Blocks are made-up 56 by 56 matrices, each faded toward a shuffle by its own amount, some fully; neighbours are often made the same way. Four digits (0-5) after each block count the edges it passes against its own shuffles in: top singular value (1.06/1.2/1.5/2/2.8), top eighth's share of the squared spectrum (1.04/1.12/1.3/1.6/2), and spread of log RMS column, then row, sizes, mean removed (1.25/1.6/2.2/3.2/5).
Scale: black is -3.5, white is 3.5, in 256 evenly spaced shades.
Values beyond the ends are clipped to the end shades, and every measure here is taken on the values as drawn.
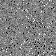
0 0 1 1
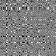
4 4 2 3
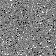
1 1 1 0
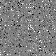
3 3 1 1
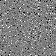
3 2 1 0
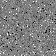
0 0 0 0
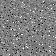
1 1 0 0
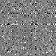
4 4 2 2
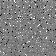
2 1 0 0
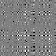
5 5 3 3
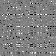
4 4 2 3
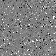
3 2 0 1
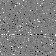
3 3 0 1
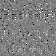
3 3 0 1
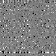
4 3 1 2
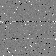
3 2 0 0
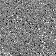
1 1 0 1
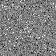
0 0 0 0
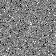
0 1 0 0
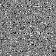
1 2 0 2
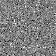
0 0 0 1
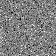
0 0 0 0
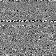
2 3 0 3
